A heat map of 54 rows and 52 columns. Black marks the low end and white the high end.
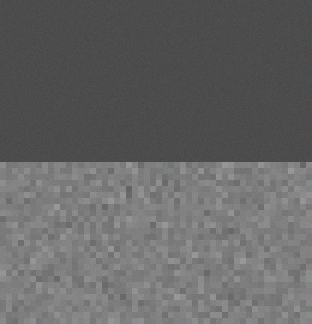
The table splits into 2 rows of 1 panel. Panel 1,1: low, flat. Panel 2,1: middling, fine-grained, faint in contrast.
